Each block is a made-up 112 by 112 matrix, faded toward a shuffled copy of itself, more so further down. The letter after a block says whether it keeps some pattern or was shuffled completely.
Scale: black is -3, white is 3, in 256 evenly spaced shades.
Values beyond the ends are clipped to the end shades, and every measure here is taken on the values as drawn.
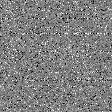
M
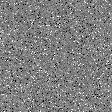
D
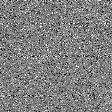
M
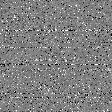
M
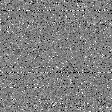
M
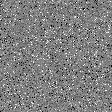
D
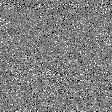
M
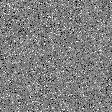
D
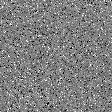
D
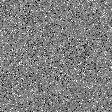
D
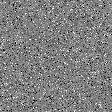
D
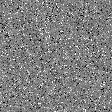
D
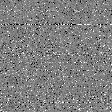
M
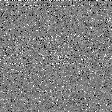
M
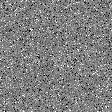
D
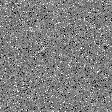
D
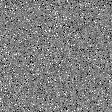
D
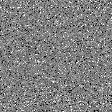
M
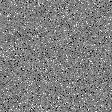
D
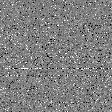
M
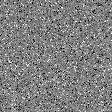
D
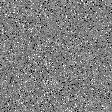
D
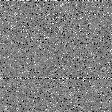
M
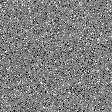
D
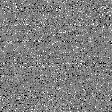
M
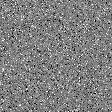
D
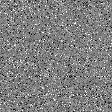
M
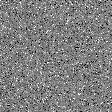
D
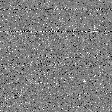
M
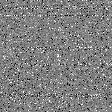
M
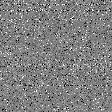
M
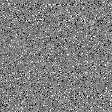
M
